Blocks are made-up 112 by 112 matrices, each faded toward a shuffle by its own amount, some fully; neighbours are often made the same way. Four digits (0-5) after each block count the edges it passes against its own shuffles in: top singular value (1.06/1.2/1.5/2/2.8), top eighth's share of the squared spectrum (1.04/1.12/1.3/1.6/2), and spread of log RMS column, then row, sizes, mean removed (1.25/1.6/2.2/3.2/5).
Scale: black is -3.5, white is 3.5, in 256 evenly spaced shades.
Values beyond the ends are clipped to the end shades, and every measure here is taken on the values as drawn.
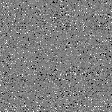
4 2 1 1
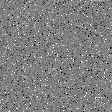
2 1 0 0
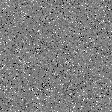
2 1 0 0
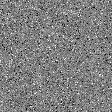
0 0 1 0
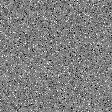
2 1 0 0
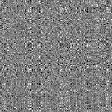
5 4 3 3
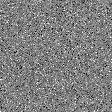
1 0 0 0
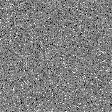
2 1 1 0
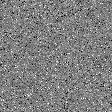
0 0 0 0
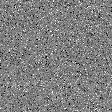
0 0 0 0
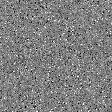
2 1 0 0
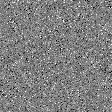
0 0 0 0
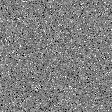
1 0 0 0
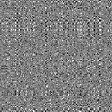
5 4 3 3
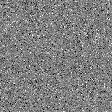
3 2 0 0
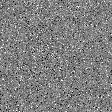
0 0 0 0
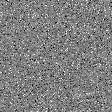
2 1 0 0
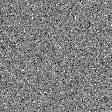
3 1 0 0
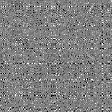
5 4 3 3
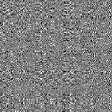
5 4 3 3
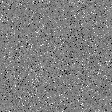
2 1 0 0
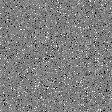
3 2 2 1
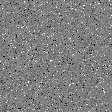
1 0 0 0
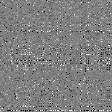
4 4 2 3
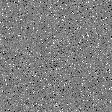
2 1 0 0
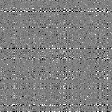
5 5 3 4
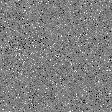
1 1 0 0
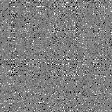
4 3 3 3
